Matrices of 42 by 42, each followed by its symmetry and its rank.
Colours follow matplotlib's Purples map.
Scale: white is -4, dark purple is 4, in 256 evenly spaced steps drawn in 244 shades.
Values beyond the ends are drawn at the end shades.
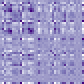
symmetric, rank three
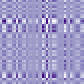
neither, rank one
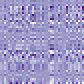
neither, rank three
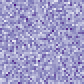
neither, full rank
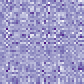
neither, rank five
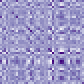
symmetric, rank three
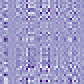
neither, rank three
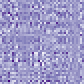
neither, rank five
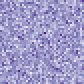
neither, full rank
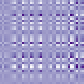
neither, rank one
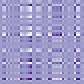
neither, rank one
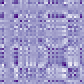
symmetric, rank three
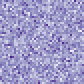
neither, full rank
